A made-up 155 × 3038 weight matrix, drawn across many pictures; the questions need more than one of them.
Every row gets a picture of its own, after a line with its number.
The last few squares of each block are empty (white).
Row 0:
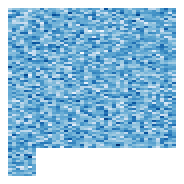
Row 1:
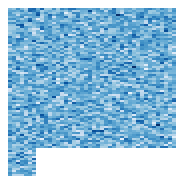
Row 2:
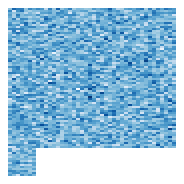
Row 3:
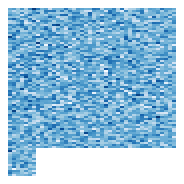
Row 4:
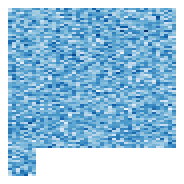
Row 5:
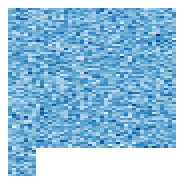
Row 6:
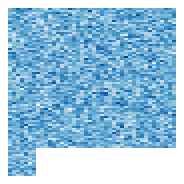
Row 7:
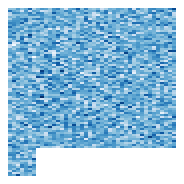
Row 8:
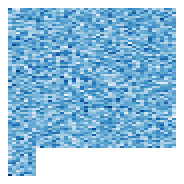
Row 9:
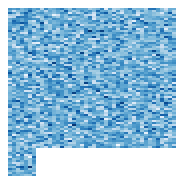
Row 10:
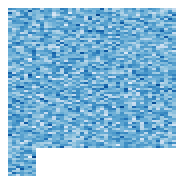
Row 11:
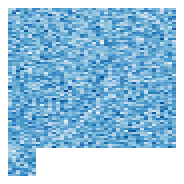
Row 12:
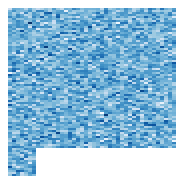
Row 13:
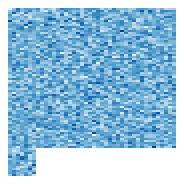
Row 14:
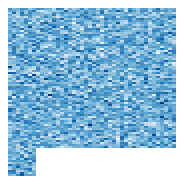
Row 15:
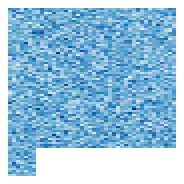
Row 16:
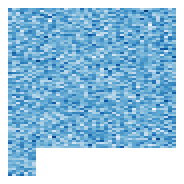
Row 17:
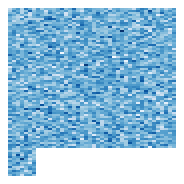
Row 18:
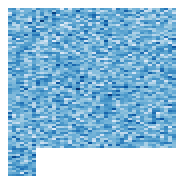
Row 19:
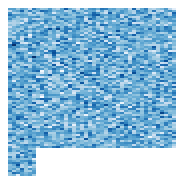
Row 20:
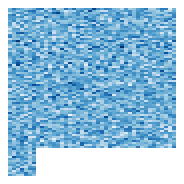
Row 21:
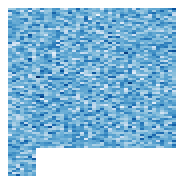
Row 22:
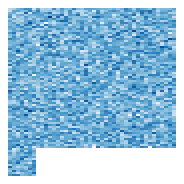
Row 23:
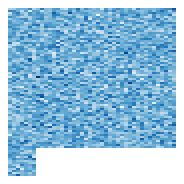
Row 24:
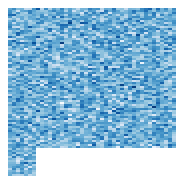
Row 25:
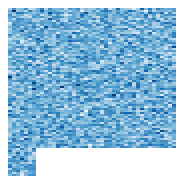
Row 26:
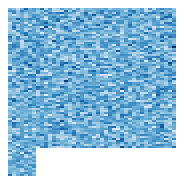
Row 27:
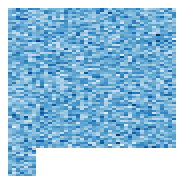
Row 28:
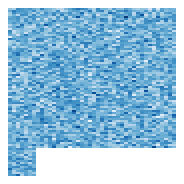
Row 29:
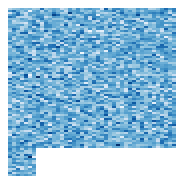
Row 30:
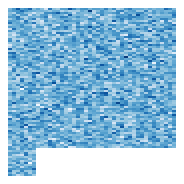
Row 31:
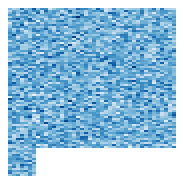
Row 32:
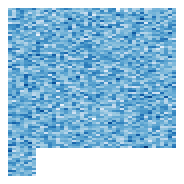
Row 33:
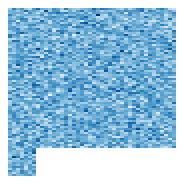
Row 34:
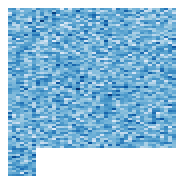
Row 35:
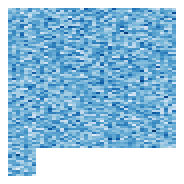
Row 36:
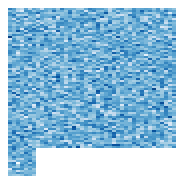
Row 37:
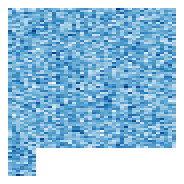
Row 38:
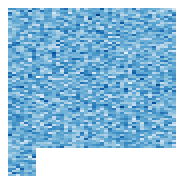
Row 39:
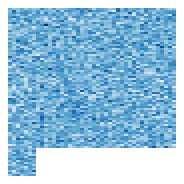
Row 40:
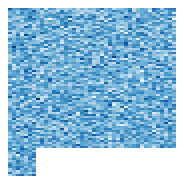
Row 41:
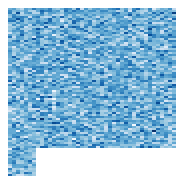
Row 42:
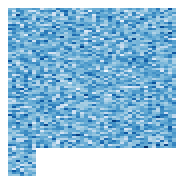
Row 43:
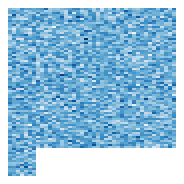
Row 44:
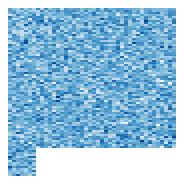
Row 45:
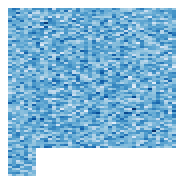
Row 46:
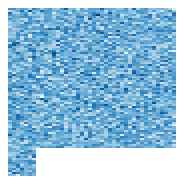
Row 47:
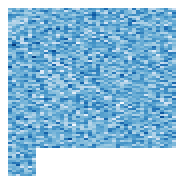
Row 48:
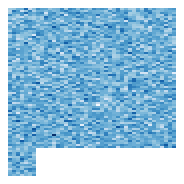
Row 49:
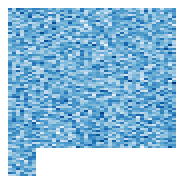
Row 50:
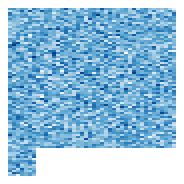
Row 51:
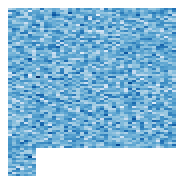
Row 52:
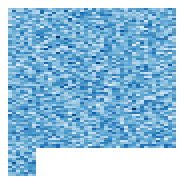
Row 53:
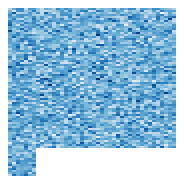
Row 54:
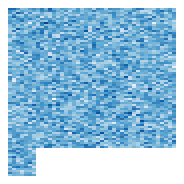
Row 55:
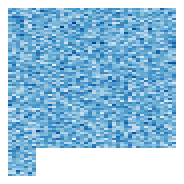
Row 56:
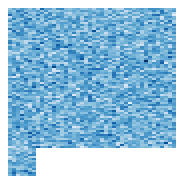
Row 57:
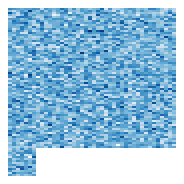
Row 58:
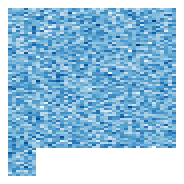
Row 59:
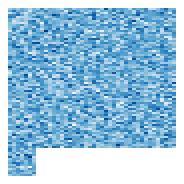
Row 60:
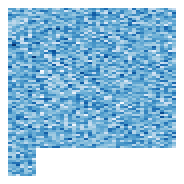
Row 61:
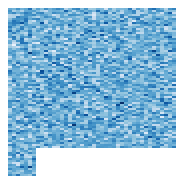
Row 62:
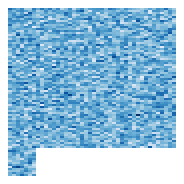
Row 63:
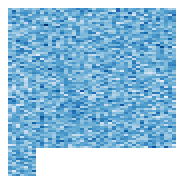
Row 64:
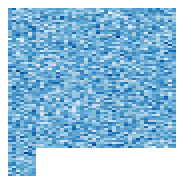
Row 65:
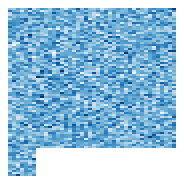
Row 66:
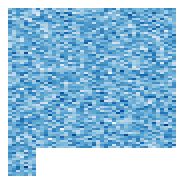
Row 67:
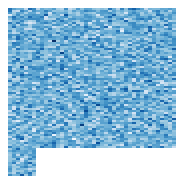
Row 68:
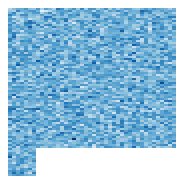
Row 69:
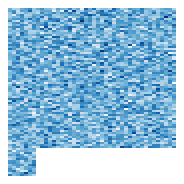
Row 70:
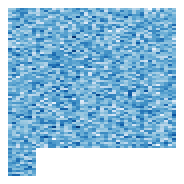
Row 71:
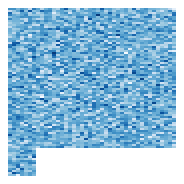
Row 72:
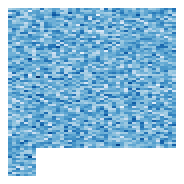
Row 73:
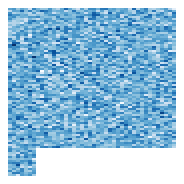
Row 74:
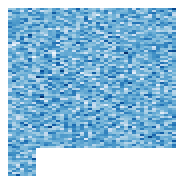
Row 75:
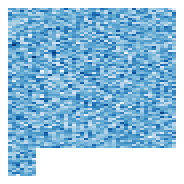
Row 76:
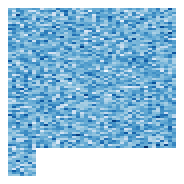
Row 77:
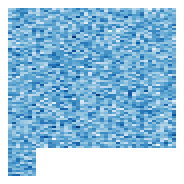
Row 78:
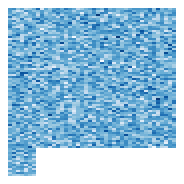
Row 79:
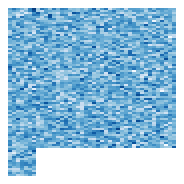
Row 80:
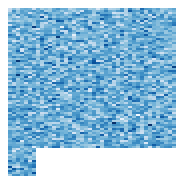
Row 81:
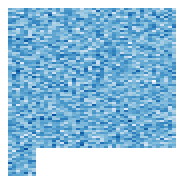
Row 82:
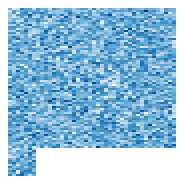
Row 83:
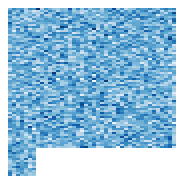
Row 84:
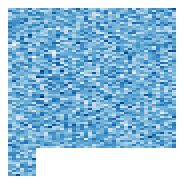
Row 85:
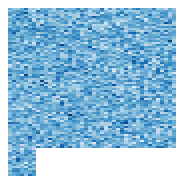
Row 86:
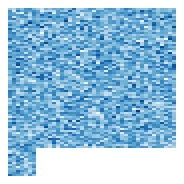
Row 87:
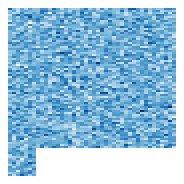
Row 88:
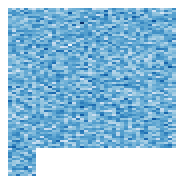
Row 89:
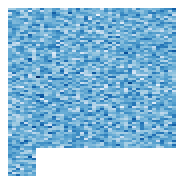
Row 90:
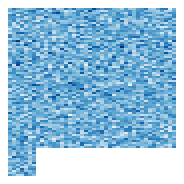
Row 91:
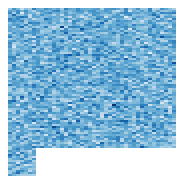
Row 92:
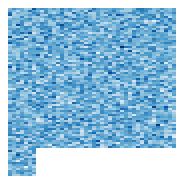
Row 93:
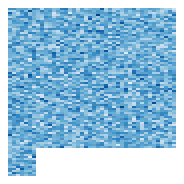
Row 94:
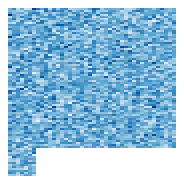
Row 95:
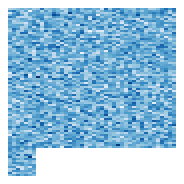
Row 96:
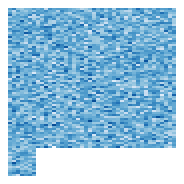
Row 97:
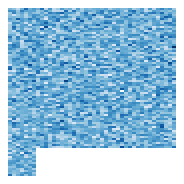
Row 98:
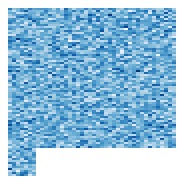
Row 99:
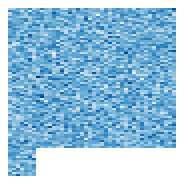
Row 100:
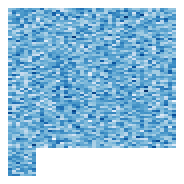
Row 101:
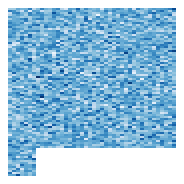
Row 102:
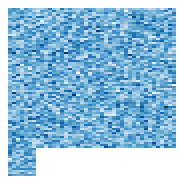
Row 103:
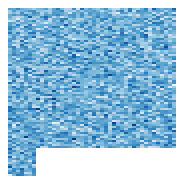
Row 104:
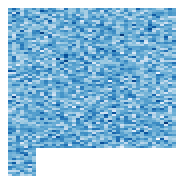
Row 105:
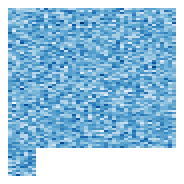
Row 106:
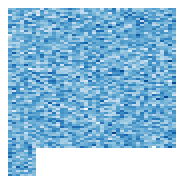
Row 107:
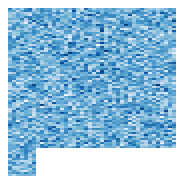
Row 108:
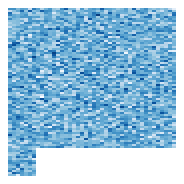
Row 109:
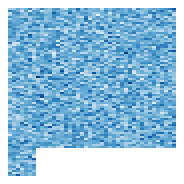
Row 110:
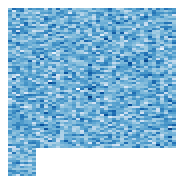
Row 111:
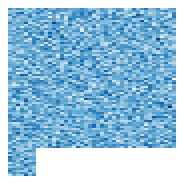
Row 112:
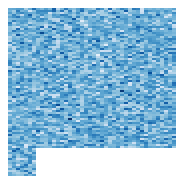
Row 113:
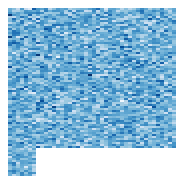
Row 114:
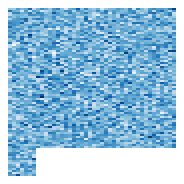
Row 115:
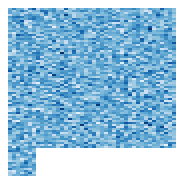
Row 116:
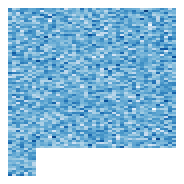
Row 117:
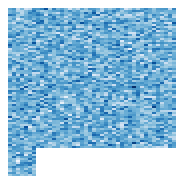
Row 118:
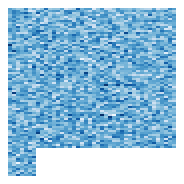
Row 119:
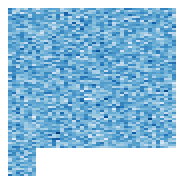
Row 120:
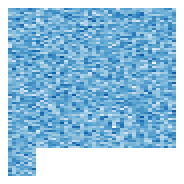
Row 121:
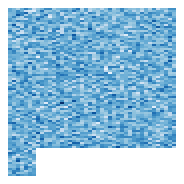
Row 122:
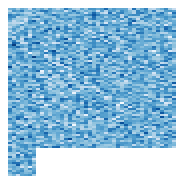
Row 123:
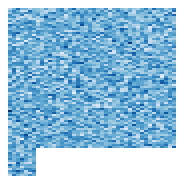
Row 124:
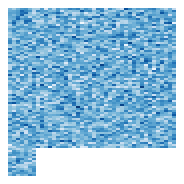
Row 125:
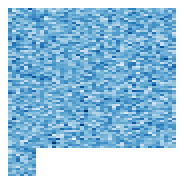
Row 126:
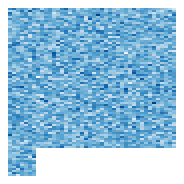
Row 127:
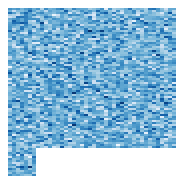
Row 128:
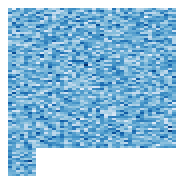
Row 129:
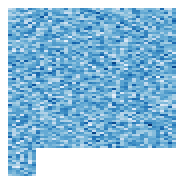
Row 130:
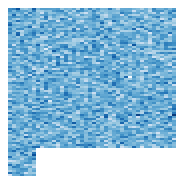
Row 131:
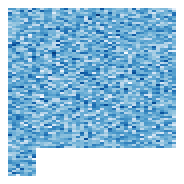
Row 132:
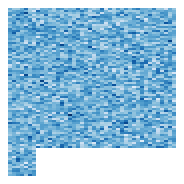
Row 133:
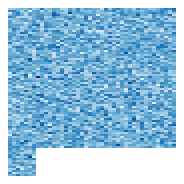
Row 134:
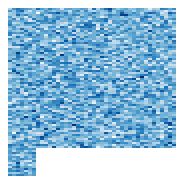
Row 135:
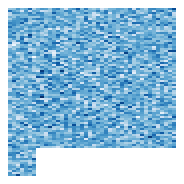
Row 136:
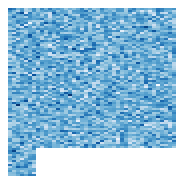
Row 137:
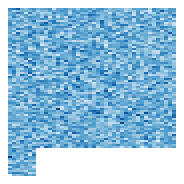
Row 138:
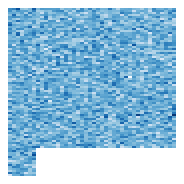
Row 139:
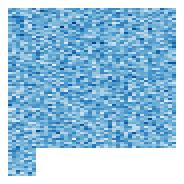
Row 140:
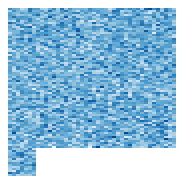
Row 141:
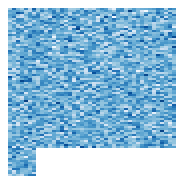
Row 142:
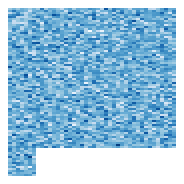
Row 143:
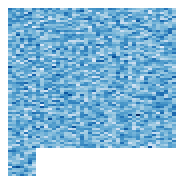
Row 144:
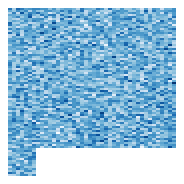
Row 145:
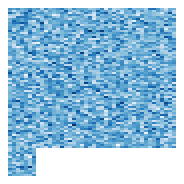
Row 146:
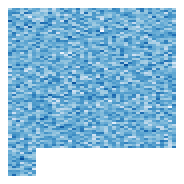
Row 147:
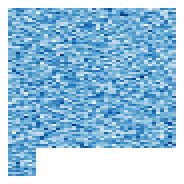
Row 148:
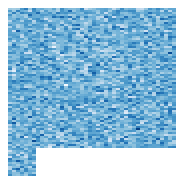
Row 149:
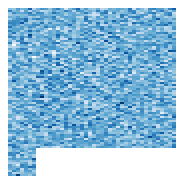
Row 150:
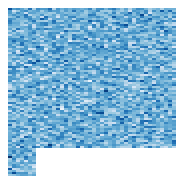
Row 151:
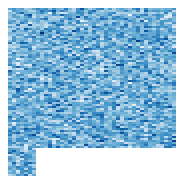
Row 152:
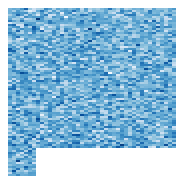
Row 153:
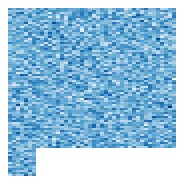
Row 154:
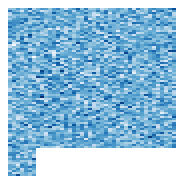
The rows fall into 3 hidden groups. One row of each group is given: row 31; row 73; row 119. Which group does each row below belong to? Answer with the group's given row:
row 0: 73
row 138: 119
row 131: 73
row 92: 31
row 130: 119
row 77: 31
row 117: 31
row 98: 119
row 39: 31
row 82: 119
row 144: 119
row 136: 119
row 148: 119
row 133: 73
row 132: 31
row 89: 73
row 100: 31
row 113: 31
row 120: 31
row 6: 31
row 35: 119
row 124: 31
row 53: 119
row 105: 31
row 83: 31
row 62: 119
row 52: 119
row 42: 31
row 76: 31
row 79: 31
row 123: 119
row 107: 119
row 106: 31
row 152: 31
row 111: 119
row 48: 119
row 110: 31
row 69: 119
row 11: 119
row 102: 31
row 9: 73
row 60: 73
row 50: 73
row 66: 31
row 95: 73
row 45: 119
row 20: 31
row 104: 119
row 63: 31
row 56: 31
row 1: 31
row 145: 73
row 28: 31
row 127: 73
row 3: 31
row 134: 31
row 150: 119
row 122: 73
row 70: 31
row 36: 31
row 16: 119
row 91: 119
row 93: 73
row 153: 119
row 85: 31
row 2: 31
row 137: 119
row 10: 73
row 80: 119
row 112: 119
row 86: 119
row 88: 31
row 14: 119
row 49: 119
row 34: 31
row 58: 31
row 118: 31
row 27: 31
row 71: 73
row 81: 119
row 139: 119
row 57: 73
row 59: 73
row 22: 119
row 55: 119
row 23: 73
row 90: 31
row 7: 73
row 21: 73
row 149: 73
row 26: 119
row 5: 31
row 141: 119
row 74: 73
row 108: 73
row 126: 73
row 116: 119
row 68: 119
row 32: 31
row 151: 119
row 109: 73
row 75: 73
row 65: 73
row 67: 119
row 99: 73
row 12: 119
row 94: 31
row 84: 73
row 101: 73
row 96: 31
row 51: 73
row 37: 31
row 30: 31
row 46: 73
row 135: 73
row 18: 31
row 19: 73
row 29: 73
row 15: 119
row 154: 73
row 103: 119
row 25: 119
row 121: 31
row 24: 31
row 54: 119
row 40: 119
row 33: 31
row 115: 119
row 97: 119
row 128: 31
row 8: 119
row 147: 31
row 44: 31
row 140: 31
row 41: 119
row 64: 31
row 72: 73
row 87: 119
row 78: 31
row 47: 73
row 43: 31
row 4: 119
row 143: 119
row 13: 119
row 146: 119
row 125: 119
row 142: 73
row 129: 119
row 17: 119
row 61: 73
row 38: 73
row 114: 73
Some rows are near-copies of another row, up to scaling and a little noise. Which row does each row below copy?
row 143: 62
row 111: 153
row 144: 49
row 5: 27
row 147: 134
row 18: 34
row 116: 16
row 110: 2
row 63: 39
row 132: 85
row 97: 26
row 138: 130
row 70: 77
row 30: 6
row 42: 76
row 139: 55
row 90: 20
